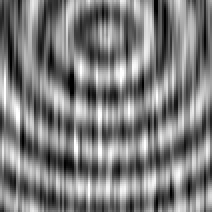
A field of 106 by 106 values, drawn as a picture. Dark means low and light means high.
Rings spread out from the top middle. Overall the values sit about 50% of the way up the scale. The top left is the ninth with the lowest average. No overall slope runs across the table.
